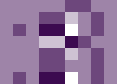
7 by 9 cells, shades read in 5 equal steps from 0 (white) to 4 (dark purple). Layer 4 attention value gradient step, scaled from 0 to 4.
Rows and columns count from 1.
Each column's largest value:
2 3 2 4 4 4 3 3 2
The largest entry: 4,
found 5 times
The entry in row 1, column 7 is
3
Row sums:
20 20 22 19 20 21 22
